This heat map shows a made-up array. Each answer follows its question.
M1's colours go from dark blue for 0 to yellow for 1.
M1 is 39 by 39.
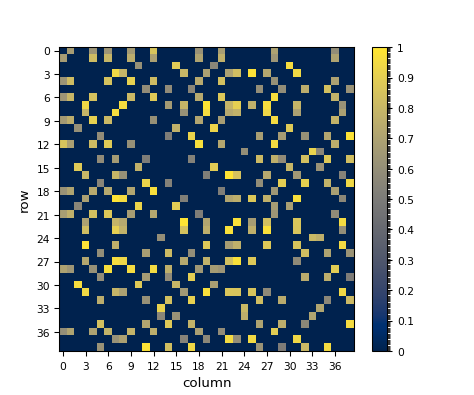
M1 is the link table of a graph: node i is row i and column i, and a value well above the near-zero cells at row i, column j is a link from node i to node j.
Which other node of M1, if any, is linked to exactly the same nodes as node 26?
node 29
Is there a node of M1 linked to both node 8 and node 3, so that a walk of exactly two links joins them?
yes
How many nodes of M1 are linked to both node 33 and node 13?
2
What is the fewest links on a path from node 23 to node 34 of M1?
6
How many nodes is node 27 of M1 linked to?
9
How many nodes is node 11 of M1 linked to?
8
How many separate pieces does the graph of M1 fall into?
1
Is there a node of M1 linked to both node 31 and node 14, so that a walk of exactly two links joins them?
yes
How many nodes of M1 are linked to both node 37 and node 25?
5
